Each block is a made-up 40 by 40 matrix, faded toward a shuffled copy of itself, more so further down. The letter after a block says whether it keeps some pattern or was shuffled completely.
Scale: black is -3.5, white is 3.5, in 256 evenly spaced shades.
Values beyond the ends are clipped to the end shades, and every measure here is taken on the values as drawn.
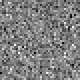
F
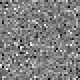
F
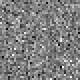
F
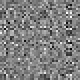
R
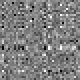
R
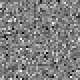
F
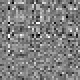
R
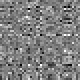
R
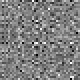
R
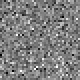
F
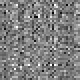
R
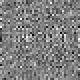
R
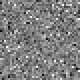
F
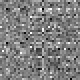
R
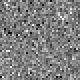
F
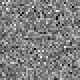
F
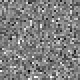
F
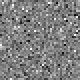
F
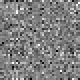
R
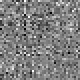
R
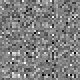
R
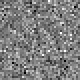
F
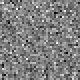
F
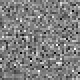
F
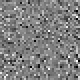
R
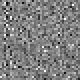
R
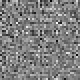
R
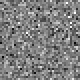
F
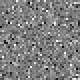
F
